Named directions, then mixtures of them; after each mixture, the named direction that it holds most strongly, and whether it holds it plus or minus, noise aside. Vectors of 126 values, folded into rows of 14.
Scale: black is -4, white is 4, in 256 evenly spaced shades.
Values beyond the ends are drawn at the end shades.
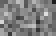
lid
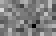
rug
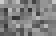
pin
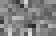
lid, minus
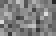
lid, plus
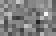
lid, plus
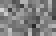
rug, plus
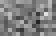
rug, plus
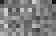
pin, minus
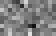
rug, plus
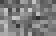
pin, minus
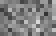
rug, minus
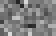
lid, minus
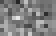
pin, minus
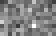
rug, minus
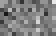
lid, minus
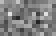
pin, plus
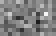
lid, plus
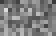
pin, minus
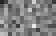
lid, plus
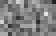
lid, plus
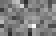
rug, minus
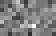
rug, minus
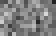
lid, plus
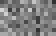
pin, minus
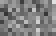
lid, minus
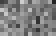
pin, minus
